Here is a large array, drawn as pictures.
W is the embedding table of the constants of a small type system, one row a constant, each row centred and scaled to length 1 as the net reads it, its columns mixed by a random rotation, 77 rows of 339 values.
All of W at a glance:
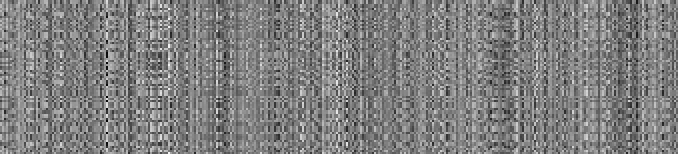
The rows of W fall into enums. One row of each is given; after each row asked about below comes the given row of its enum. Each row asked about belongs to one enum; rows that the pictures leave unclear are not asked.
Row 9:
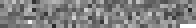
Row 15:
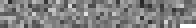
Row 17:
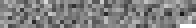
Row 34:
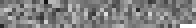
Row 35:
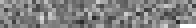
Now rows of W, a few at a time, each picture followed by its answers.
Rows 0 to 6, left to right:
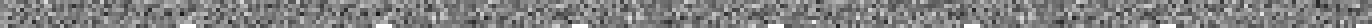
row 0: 17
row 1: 17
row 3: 35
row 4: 9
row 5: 35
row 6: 15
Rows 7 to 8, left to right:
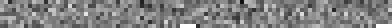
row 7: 15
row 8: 34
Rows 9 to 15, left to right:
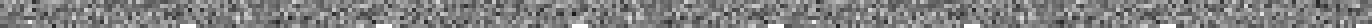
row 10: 35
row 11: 17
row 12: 35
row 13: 9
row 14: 35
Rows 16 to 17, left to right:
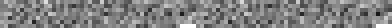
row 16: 17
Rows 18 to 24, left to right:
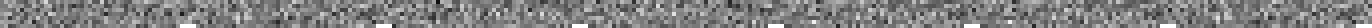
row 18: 17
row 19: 35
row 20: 34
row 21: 15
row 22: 9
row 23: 9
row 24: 35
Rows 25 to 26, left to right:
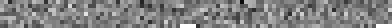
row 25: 15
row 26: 34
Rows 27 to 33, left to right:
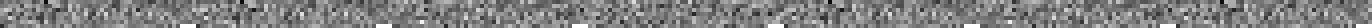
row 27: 34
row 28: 34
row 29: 9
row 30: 17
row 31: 34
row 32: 9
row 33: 34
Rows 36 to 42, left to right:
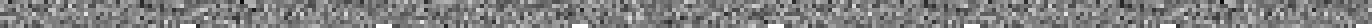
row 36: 15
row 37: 34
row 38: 9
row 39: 35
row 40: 15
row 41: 15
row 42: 34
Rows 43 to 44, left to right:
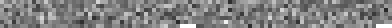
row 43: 35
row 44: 9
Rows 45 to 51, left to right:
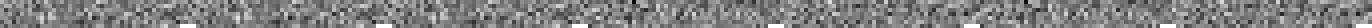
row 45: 35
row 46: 35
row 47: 35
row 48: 34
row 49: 17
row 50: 34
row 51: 17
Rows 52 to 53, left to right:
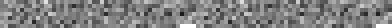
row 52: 17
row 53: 17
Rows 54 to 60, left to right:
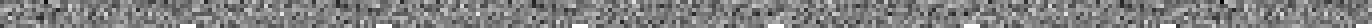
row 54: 34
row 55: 15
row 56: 15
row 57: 17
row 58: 17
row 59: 15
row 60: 34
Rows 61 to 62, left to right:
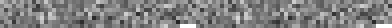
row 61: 35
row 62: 35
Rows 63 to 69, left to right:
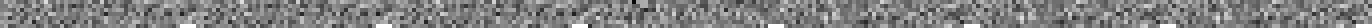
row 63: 17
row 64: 17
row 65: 17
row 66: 34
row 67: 35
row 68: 35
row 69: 35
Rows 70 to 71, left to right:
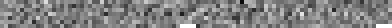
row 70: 17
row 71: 34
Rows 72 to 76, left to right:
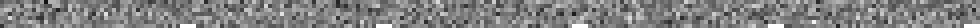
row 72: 34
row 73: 15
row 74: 17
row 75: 35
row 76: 9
